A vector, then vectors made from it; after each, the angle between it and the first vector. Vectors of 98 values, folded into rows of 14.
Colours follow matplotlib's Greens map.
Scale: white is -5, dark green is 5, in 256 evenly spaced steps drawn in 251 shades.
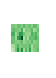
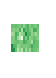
nearly opposite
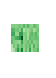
nearly parallel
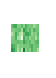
nearly opposite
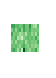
partly opposed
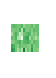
nearly opposite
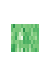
nearly opposite
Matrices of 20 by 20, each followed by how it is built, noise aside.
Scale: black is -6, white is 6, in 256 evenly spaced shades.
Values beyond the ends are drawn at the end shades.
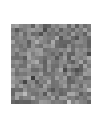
noise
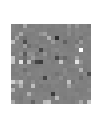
sparse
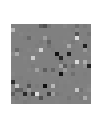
sparse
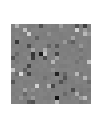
sparse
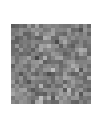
noise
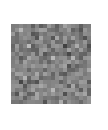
noise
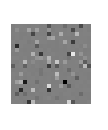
sparse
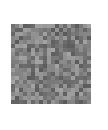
noise
